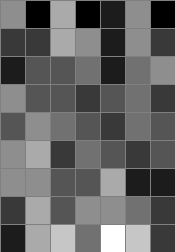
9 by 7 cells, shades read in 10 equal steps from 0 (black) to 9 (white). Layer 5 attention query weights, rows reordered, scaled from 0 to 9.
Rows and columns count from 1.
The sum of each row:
17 23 21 22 24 25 24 27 36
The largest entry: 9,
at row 9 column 5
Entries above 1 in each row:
3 6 5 7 7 7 5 7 6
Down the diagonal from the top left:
5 2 3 2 2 2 1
